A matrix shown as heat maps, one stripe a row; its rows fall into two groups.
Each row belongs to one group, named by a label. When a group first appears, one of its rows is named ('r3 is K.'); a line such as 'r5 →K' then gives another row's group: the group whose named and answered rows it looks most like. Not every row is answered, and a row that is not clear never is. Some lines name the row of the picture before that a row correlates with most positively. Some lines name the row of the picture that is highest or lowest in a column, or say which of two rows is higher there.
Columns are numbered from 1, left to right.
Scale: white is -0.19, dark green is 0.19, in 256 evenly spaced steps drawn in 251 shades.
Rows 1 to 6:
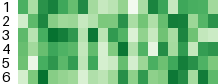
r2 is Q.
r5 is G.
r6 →Q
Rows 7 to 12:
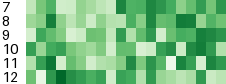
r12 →G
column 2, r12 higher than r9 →No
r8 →Q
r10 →G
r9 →Q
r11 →Q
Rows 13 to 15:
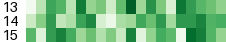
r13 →Q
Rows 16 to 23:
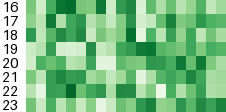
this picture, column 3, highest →17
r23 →Q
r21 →G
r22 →G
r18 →G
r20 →Q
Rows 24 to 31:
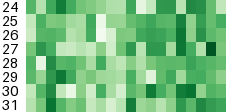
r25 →Q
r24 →G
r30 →Q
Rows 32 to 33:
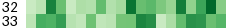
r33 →Q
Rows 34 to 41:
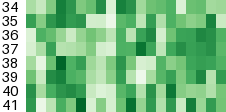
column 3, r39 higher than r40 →Yes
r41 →G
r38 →G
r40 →G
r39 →G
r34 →G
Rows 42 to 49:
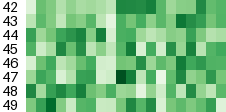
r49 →Q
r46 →Q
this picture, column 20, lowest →49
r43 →Q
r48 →G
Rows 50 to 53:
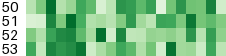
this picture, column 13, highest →50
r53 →G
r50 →Q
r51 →G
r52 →G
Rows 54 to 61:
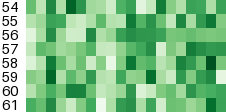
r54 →G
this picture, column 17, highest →57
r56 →Q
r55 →Q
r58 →Q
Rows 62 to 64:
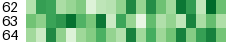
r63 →G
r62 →Q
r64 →Q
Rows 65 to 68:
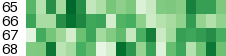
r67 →Q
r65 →G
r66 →G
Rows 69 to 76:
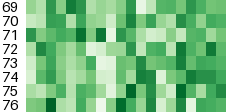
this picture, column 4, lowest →76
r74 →Q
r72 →Q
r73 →Q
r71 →G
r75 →Q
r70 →Q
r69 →G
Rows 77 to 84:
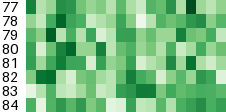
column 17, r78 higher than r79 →Yes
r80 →G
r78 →G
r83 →Q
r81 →G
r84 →G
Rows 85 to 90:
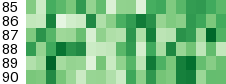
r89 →Q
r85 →G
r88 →G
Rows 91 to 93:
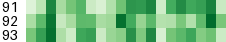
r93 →Q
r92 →Q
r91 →Q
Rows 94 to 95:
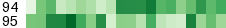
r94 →Q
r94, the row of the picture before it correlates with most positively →91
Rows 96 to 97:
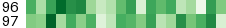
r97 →Q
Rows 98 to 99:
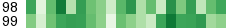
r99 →G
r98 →G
